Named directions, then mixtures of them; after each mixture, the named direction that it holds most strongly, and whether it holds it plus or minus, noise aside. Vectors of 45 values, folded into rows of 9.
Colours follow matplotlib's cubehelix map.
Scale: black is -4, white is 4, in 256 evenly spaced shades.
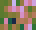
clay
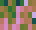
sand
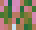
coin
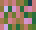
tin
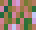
coin, plus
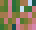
coin, minus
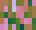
clay, plus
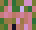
coin, minus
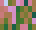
sand, minus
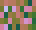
tin, plus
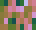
clay, plus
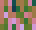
clay, minus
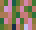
coin, minus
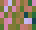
tin, plus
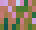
sand, minus
